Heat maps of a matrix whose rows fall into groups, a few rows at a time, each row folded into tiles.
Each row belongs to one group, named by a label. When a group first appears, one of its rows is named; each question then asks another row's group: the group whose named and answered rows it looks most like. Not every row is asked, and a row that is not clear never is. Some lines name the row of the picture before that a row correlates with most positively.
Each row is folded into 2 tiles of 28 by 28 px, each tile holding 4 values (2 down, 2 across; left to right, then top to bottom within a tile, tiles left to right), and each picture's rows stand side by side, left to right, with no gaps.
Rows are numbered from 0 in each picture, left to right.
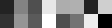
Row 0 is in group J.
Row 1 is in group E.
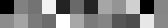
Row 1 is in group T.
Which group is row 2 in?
E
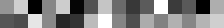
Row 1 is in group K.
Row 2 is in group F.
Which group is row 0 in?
E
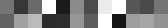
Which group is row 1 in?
J
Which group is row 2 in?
K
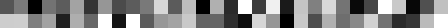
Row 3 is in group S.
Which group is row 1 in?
J
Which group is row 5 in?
J
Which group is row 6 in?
F
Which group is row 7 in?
K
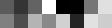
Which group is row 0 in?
F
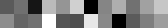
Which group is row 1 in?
E
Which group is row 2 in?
K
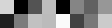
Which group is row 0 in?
K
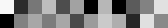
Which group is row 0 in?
K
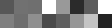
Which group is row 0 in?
F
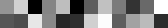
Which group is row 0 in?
E
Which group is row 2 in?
F
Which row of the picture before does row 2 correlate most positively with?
1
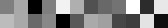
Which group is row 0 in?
S
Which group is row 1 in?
K
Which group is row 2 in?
E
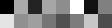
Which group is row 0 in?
T
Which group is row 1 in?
E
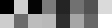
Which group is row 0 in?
T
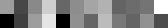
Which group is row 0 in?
K
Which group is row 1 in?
J
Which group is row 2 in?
F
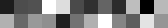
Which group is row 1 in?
K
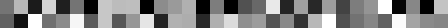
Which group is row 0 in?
E
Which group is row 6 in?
F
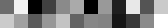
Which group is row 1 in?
S
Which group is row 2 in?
J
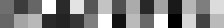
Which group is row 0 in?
F
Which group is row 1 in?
J
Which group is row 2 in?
J
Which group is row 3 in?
J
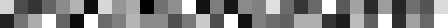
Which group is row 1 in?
E
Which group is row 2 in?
S
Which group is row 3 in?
E
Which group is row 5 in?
F
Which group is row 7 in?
J
